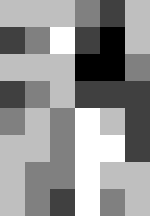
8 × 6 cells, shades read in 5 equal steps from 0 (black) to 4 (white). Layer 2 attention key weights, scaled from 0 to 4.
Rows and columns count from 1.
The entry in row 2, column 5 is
0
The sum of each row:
15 11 11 9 15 17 17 15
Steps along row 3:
same same down same up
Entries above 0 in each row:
6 5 4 6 6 6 6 6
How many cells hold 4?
6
